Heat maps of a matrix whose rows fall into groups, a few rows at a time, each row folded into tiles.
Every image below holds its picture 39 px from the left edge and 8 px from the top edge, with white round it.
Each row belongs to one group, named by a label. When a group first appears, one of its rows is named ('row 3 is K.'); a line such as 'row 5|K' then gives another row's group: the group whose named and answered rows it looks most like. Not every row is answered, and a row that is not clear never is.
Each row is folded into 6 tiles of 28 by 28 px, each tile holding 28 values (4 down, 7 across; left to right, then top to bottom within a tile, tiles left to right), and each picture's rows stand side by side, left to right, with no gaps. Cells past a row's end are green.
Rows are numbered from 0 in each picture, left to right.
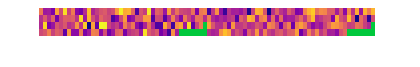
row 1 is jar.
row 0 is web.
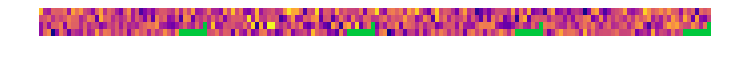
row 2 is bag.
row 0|bag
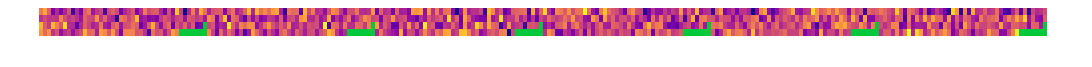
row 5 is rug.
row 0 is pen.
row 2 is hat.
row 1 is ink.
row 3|bag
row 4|jar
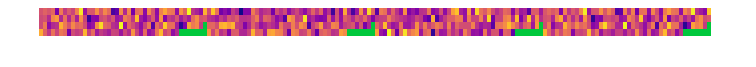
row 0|ink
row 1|pen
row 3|ink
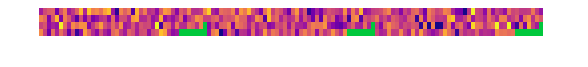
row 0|ink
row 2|hat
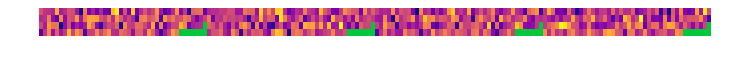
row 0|rug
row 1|hat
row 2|rug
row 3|pen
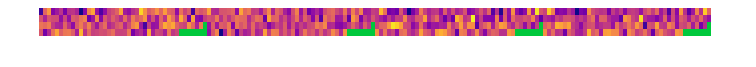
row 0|jar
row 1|bag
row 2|pen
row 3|pen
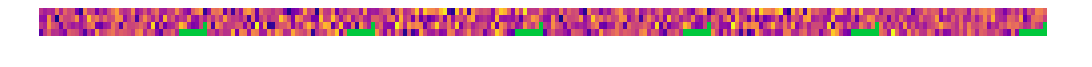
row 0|rug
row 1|hat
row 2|ink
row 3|rug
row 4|ink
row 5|jar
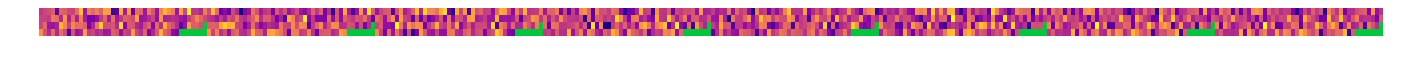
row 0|ink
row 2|ink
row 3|hat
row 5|hat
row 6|hat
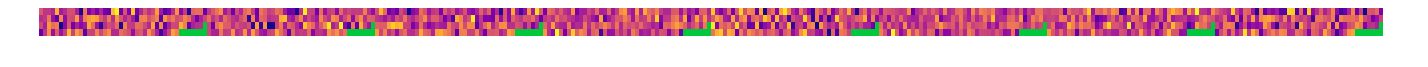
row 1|hat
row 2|pen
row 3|jar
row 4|pen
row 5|jar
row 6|ink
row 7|rug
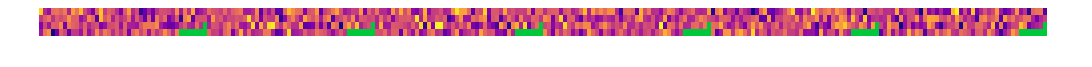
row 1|web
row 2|web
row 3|ink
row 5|rug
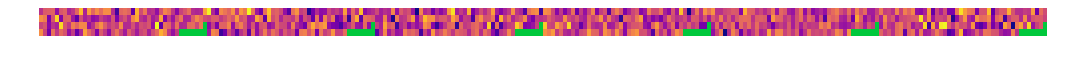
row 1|bag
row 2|rug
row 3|pen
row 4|bag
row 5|web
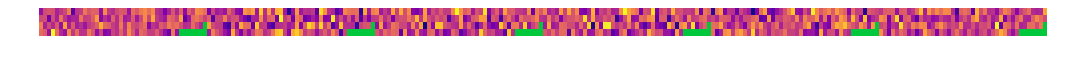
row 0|jar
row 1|hat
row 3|web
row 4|jar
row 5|ink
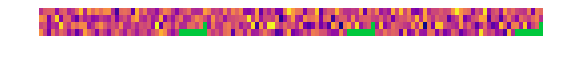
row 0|ink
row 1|web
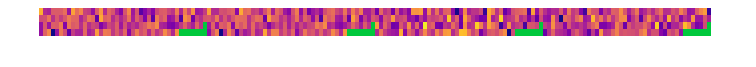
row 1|bag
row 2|hat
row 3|rug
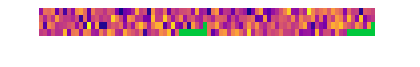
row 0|hat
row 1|jar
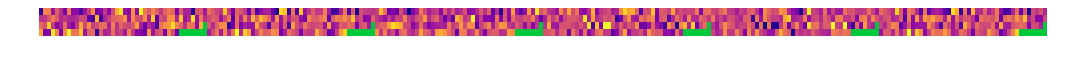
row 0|jar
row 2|pen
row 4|hat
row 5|rug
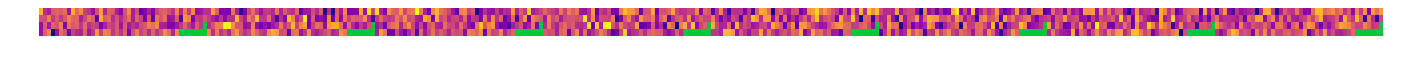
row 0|bag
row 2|bag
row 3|web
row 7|jar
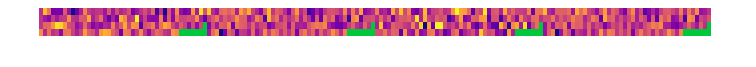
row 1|bag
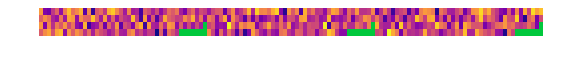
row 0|pen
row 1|ink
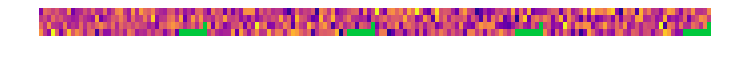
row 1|hat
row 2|bag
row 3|ink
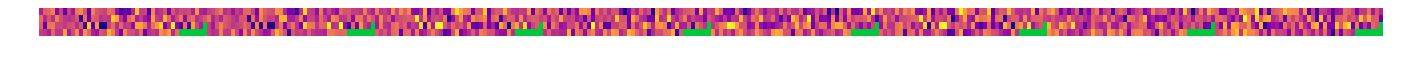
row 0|hat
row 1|hat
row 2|web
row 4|pen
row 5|web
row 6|pen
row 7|pen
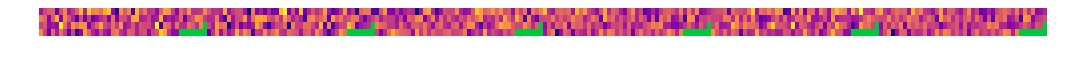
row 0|ink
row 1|rug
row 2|jar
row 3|bag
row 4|ink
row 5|bag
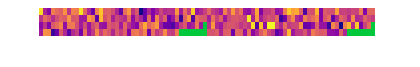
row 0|bag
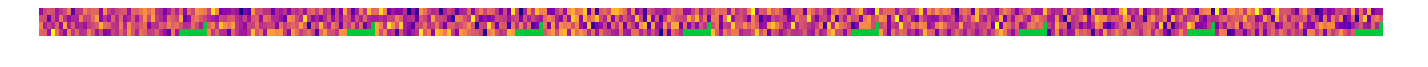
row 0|jar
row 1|pen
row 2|pen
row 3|pen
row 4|ink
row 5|ink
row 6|rug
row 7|bag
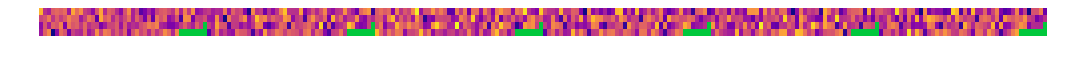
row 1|rug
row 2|ink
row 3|rug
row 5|rug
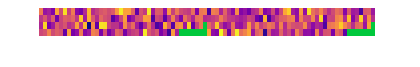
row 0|web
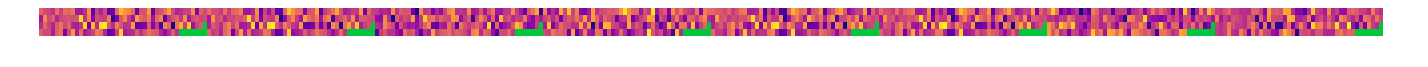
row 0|web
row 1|web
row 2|rug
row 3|web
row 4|web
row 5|web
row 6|pen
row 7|hat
